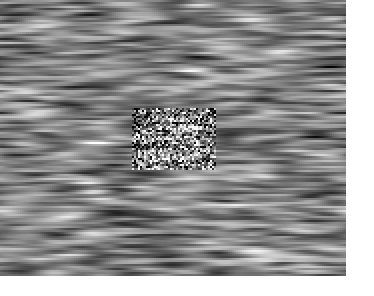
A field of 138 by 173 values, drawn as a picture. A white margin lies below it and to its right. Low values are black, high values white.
Values change most from cell to cell in the centre. An odd patch, rougher than its surroundings, sits in the centre. Streaks run across, left to right. Neither half mirrors the other.
